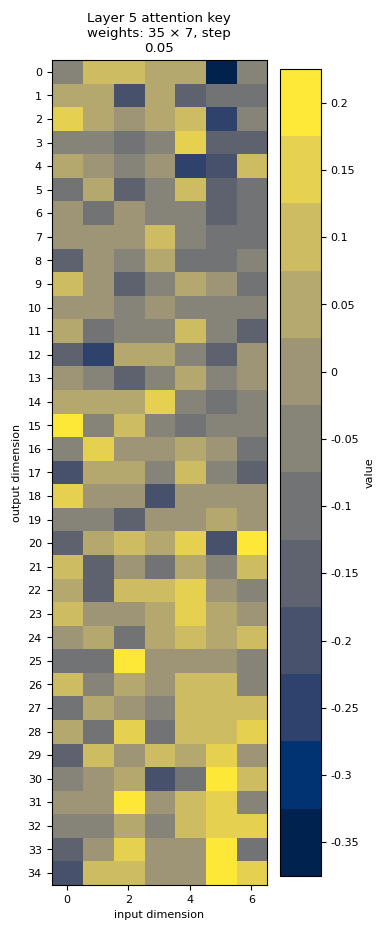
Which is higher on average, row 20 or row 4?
row 20
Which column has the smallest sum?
5
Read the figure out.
Title: Layer 5 attention key weights: 35 × 7, step 0.05
x-axis: input dimension, ticks 0 2 4 6
y-axis: output dimension, ticks 0 1 2 3 4 5 6 7 8 9 10 11 12 13 14 15 16 17 18 19 20 21 22 23 24 25 26 27 28 29 30 31 32 33 34 (0 at the top)
Colour bar: value, ticks -0.35 -0.3 -0.25 -0.2 -0.15 -0.1 -0.05 0 0.05 0.1 0.15 0.2
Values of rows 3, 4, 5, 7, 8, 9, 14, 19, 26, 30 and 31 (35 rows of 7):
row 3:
-0.05 -0.05 -0.1 -0.05 0.15 -0.15 -0.15
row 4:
0.05 0 -0.05 0 -0.25 -0.2 0.1
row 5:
-0.1 0.05 -0.15 -0.05 0.1 -0.15 -0.1
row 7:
0 0 0 0.1 -0.05 -0.1 -0.1
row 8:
-0.15 0 -0.05 0.05 -0.1 -0.1 -0.05
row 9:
0.1 0 -0.15 -0.05 0.05 0 -0.1
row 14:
0.05 0.05 0.05 0.15 -0.05 -0.1 -0.05
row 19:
-0.05 -0.05 -0.15 0 0 0.05 0
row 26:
0.1 -0.05 0.05 0 0.1 0.1 -0.05
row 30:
-0.05 0 0.05 -0.2 -0.1 0.2 0.1
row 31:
0 0 0.2 0 0.1 0.15 -0.05
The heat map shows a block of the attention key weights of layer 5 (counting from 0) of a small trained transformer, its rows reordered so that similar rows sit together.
